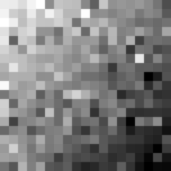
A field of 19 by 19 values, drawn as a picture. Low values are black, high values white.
Values rise toward the top left. No regular stripes run through it. The ninth with the highest average is the top left. Neither half mirrors the other. On average the colour sits 50% of the way up the scale. The ninth with the lowest average is the bottom right. The grain is fine, like static.
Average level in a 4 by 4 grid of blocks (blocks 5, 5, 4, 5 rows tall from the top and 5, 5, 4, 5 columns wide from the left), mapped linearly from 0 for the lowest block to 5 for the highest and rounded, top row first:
5433
4322
3321
3210
